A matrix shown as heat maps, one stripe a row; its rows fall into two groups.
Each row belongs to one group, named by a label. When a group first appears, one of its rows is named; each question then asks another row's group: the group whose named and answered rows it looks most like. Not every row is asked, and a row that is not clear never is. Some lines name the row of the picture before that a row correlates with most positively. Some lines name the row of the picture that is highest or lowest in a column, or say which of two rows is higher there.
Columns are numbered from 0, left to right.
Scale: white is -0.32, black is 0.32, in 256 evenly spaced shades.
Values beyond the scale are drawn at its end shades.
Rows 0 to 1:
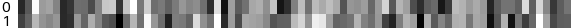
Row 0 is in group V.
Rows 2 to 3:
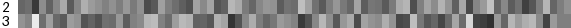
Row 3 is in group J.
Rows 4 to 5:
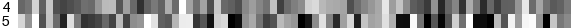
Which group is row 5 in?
J
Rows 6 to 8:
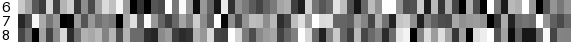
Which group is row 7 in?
V
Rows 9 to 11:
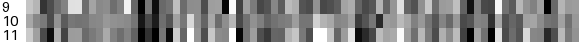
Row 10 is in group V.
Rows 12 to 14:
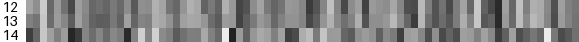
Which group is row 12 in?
J
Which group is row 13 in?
J
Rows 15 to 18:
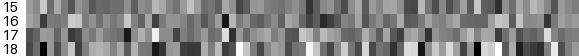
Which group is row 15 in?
J
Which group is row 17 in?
V
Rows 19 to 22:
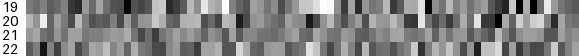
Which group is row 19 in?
V
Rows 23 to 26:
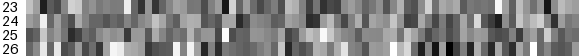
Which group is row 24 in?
J
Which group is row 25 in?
V
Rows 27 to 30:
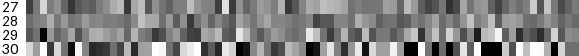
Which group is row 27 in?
V
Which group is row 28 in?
V
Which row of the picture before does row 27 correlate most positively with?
25
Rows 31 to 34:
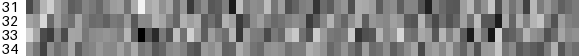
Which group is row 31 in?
V
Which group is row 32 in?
J
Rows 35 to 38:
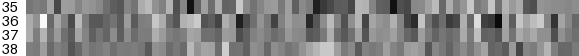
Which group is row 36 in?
J
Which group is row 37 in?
J
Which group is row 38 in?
V
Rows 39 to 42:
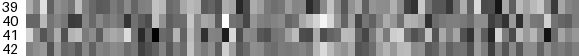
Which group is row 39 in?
J
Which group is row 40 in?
V
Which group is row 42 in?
V
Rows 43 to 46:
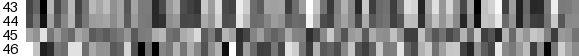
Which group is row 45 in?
J
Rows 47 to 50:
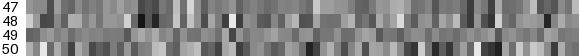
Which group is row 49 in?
V
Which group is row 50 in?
J
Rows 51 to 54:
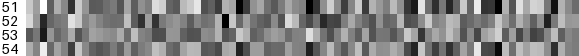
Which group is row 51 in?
J
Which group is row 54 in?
J
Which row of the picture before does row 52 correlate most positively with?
48
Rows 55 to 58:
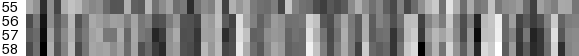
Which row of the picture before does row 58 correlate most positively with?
53
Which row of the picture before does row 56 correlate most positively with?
53
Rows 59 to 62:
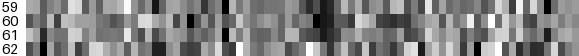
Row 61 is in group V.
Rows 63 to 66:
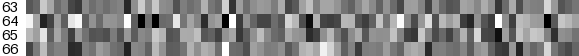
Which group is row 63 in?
V
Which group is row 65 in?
J
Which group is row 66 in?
V
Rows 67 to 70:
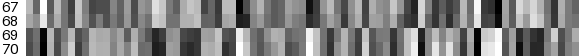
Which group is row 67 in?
J
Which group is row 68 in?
J
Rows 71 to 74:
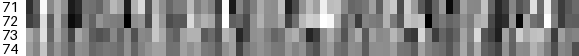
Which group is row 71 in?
V
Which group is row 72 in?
V
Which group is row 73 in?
J
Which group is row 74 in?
J
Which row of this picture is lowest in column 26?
72
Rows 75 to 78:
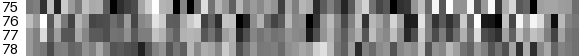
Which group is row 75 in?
V
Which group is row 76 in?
J
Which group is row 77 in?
J
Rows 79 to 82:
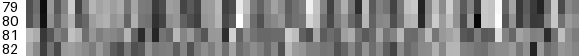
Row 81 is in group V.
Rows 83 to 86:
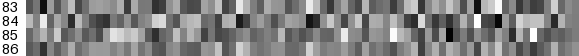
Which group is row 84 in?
J
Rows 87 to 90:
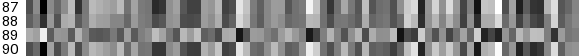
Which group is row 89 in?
J
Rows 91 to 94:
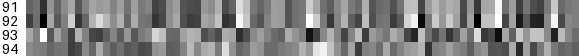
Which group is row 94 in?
V
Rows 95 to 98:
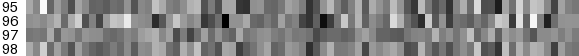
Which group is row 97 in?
V
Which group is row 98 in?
J
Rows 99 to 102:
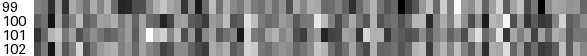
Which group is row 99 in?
V
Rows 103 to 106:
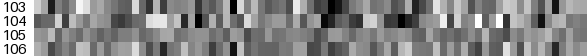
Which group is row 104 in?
V
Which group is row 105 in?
J
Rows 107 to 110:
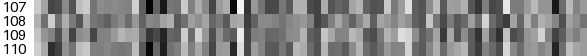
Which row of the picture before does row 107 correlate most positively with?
106
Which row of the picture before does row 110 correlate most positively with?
106
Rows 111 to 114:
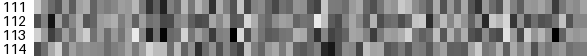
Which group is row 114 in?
V
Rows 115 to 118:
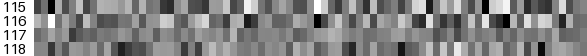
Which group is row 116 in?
J
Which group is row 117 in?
V
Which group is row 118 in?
V
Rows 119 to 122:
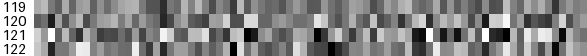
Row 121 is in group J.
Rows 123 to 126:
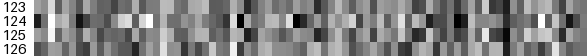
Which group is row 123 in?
J
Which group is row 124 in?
V
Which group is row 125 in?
J
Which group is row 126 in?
V
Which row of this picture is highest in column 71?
124
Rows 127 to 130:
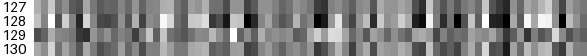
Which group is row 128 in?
J
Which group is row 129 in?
V
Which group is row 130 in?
J
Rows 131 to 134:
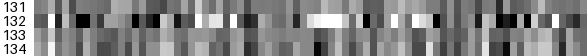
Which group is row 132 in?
V
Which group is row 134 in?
J
